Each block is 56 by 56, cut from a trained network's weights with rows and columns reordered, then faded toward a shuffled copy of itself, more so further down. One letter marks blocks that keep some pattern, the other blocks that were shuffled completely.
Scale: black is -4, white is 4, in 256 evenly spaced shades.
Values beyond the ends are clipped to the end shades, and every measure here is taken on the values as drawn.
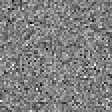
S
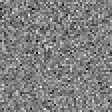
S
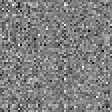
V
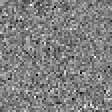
S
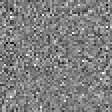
V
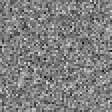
S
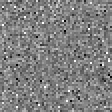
S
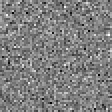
S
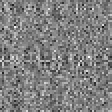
V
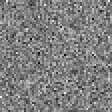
S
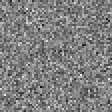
S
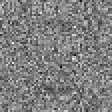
V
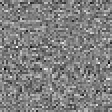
V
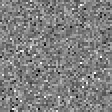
S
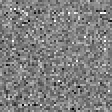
V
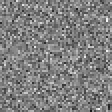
S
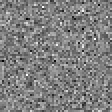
V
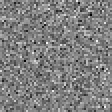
S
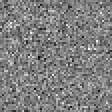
S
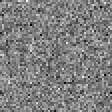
S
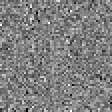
V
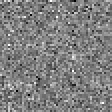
V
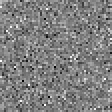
S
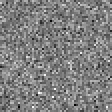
S
